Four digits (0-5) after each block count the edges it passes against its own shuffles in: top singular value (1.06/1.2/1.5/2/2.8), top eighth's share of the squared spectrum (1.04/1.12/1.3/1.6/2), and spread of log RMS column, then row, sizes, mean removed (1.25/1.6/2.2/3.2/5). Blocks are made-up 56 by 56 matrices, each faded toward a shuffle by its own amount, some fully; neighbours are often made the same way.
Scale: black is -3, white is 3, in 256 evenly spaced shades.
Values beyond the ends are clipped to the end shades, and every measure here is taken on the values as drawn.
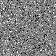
0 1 0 0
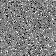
0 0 0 0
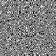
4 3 1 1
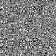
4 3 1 2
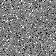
0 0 0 0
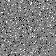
0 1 0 0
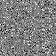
3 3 1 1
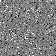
1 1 0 0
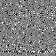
3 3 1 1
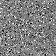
1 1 0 0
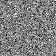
0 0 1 0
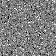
0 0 0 0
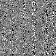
1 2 3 0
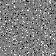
2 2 1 0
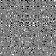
4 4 2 3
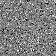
0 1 0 1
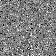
0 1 0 1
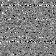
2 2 0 3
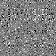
4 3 1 2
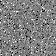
0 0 1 0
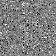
1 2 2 1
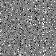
1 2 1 0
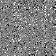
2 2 2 1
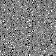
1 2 2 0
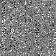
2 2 2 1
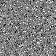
1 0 0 0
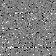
3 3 0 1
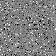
2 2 0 1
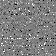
3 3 0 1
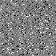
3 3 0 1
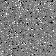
2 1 0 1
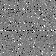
3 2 0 1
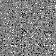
1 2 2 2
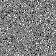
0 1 0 0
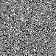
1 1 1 1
